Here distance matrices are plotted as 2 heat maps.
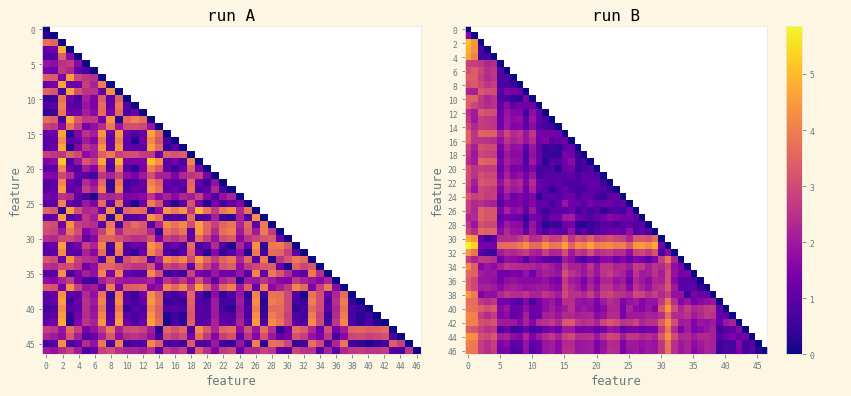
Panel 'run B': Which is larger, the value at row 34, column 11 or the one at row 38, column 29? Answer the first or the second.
the second
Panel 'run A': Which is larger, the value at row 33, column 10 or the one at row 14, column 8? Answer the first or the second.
the second
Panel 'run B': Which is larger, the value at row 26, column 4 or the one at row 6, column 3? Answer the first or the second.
the first
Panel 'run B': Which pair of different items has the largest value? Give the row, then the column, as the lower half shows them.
31, 0
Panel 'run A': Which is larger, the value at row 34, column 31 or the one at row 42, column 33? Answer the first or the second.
the second
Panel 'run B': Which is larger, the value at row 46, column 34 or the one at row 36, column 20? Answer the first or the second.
the first
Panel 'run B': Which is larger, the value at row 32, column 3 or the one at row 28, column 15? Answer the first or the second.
the second
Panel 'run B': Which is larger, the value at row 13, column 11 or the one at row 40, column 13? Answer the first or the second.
the second
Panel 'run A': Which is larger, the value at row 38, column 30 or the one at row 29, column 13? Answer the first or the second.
the first
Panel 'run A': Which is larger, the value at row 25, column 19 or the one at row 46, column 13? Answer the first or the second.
the second
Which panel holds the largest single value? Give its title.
run B
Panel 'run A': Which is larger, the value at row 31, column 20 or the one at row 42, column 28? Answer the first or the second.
the second
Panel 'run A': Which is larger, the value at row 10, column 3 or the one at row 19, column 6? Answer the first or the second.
the second
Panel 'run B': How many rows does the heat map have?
47
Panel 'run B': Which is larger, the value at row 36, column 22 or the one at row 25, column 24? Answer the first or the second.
the first
